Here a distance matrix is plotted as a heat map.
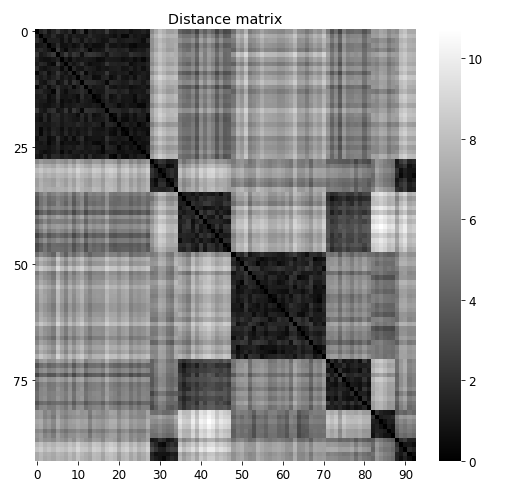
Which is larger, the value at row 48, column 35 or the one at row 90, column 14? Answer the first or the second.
the second
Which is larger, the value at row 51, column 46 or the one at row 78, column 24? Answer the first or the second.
the first
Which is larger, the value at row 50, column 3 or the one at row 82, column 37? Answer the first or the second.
the second
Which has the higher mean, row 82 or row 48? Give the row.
82
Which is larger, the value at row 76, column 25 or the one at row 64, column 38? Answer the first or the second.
the second
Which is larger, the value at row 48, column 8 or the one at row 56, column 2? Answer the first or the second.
the second
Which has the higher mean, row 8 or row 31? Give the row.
31
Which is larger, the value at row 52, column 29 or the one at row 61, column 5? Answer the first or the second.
the second
